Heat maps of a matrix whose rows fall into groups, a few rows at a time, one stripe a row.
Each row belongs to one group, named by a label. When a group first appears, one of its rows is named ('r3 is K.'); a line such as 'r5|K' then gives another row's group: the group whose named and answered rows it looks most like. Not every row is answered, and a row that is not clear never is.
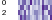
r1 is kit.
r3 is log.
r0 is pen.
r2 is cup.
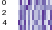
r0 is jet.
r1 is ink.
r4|cup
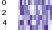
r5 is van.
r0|jet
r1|log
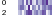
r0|van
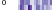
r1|jet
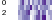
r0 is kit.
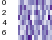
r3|cup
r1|log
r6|van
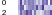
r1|jet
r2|ink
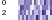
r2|kit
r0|ink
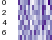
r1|kit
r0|cup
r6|pen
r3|van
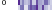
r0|van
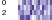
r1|van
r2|pen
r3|log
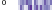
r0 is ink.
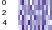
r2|kit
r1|pen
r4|jet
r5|pen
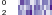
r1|pen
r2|ink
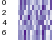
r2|jet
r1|kit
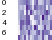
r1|ink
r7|cup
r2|van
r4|log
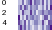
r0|pen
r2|pen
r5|log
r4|cup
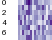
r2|ink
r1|jet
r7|ink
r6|pen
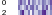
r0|kit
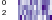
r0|van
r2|van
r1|van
